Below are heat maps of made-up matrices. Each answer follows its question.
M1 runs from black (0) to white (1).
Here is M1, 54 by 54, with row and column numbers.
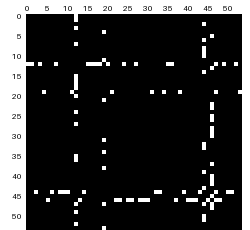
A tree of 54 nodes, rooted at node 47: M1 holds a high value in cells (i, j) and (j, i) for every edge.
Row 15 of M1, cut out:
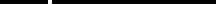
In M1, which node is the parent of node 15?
12
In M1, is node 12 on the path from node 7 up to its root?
yes
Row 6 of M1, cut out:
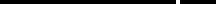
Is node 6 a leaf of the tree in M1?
yes
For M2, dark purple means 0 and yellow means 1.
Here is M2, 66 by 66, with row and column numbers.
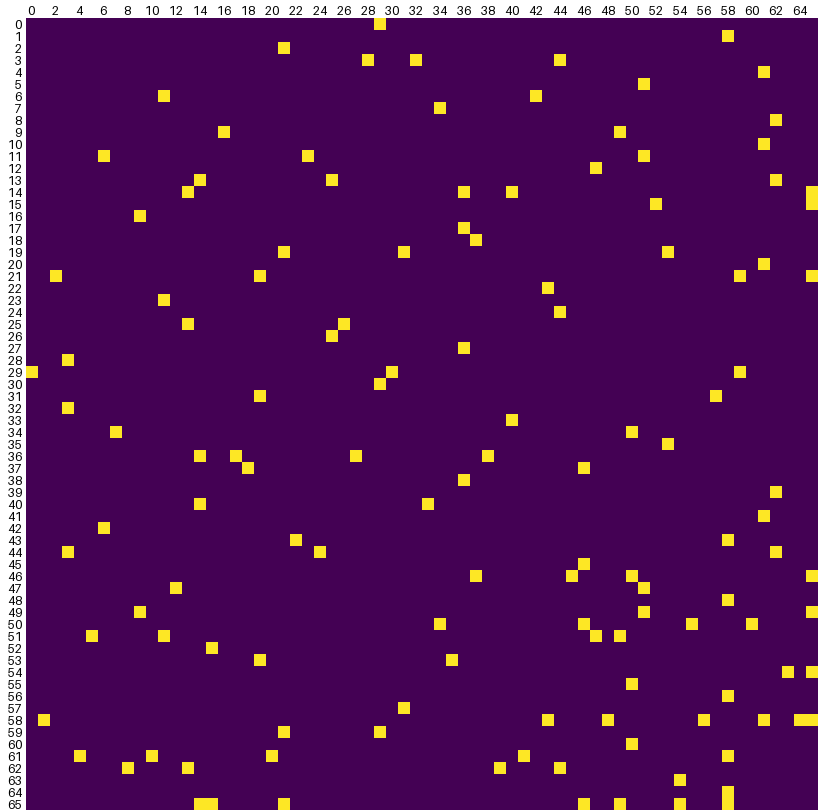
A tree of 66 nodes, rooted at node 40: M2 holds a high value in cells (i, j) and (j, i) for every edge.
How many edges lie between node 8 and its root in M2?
4
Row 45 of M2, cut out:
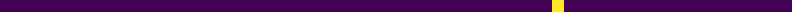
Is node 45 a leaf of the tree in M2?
yes
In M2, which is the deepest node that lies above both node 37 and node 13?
14
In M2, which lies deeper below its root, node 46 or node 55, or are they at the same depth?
node 55
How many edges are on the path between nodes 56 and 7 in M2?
6
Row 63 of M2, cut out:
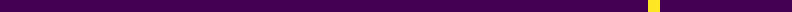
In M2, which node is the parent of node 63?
54
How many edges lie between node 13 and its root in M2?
2
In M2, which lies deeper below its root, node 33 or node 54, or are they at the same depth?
node 54
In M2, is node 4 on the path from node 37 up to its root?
no
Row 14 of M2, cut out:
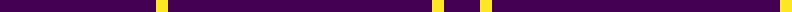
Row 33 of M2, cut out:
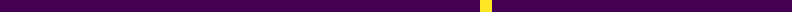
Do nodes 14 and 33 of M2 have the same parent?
yes
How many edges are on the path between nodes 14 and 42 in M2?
6
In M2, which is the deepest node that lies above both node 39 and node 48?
14
